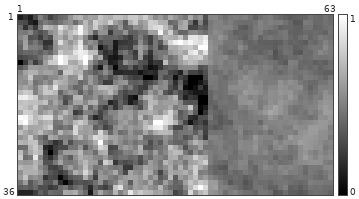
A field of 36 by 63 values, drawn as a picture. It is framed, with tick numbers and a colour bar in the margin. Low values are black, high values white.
Neither half mirrors the other. The middle left is the ninth with the highest average. The field is mottled with small blotches. A vertical seam about 60% of the way across splits the table, and the right part is calmer.
